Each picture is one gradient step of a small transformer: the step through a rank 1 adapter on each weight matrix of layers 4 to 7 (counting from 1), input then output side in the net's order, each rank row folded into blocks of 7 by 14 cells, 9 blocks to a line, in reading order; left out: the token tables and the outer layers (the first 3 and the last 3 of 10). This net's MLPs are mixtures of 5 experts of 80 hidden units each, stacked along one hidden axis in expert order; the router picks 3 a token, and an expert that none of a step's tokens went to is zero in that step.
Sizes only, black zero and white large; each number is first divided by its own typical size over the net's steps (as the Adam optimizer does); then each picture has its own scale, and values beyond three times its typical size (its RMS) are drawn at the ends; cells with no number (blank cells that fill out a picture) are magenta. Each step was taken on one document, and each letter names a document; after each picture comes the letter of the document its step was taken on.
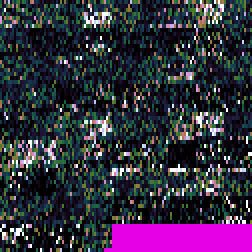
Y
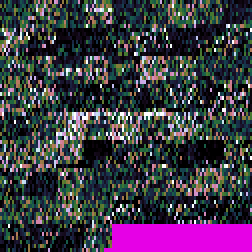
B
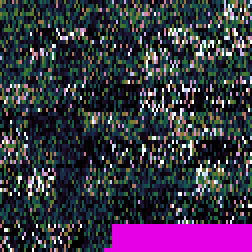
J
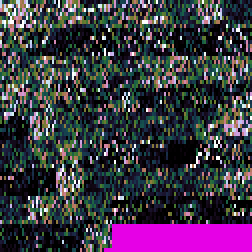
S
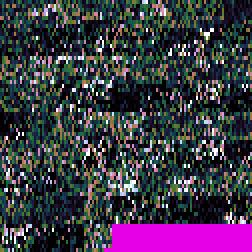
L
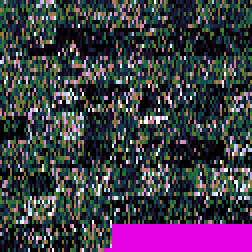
B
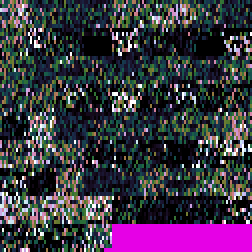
S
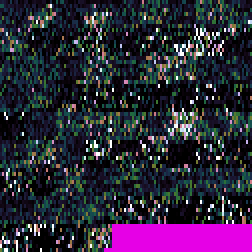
Y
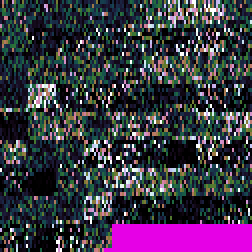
L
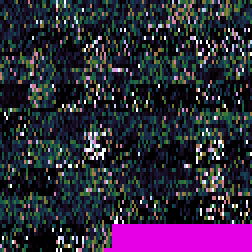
Y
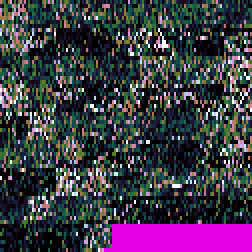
S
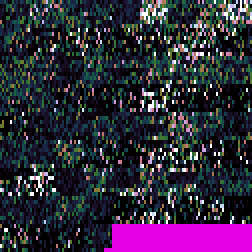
J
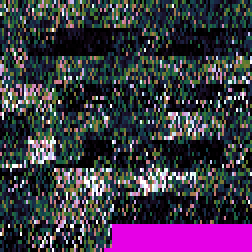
B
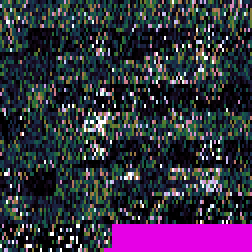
Y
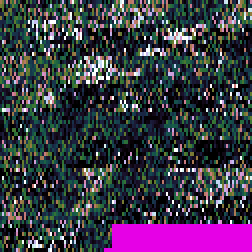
B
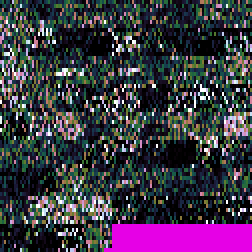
S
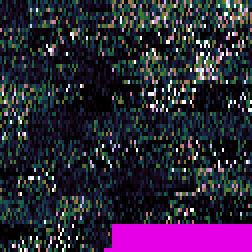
J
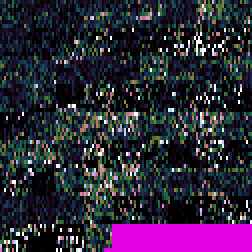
Y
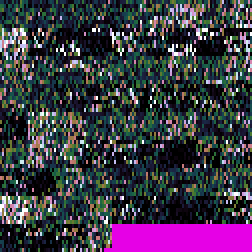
S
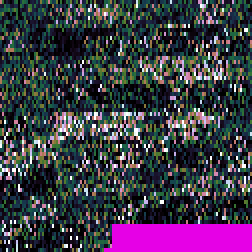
L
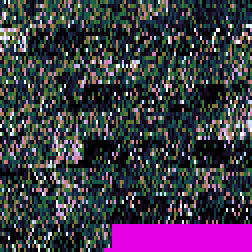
B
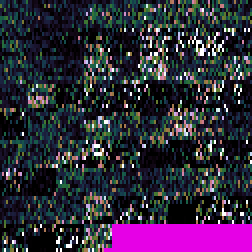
Y
